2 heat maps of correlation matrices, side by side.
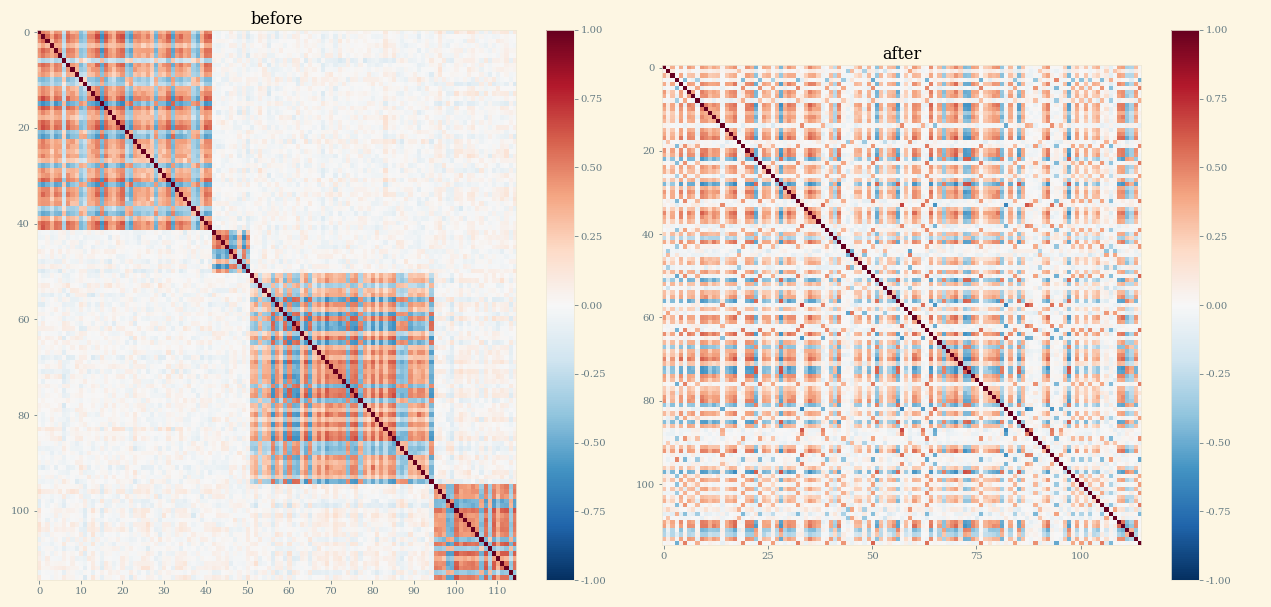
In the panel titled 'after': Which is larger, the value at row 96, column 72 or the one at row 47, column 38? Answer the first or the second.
the second
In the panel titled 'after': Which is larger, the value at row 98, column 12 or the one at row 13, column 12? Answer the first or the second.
the second
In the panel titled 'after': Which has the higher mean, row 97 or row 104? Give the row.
104
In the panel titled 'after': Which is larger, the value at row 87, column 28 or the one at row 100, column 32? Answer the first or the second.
the second
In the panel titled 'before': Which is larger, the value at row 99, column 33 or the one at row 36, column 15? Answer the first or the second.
the first
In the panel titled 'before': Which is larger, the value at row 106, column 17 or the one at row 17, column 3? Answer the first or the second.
the second
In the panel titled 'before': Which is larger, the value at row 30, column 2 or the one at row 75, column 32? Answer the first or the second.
the first
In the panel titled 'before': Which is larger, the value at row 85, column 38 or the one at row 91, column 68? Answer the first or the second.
the second
